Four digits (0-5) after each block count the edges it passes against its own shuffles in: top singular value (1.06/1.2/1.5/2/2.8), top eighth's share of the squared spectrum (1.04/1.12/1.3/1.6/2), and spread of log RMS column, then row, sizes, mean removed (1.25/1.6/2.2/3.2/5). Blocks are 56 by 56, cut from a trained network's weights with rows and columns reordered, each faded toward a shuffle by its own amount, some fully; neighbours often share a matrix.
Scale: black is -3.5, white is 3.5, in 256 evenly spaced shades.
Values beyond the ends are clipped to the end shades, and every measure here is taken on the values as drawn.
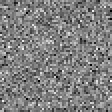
1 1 0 0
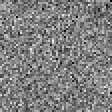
1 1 0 0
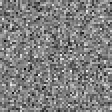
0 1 0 0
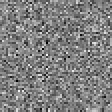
4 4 2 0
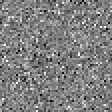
0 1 0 0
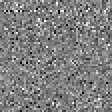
2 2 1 1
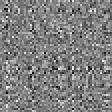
4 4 3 2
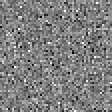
2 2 0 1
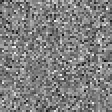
0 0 0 0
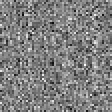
3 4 2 1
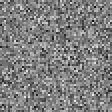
0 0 0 0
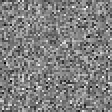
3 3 1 0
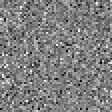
0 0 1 0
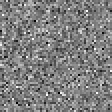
1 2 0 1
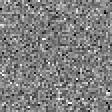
1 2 0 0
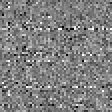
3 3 1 3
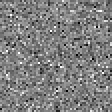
0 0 0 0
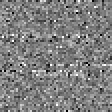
2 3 0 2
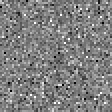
0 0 0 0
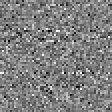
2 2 0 2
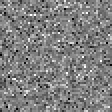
1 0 0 0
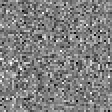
2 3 1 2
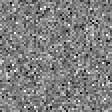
0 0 0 0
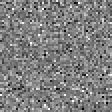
1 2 0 1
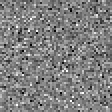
0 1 0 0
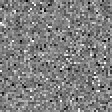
0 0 0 0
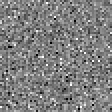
0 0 0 0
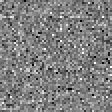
1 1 1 0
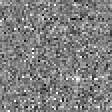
2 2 1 2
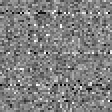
2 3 0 3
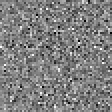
1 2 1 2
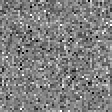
1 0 0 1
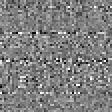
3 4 0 3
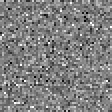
1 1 0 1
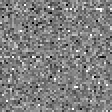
1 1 0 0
